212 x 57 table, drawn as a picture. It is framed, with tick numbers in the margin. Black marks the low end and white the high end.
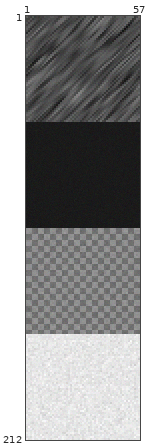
It is made of 4 by 1 panels. Panel 1,1: low, slanting up to the right. Panel 2,1: very low, flat. Panel 3,1: middling, checkered. Panel 4,1: very high, fine-grained, faint in contrast.
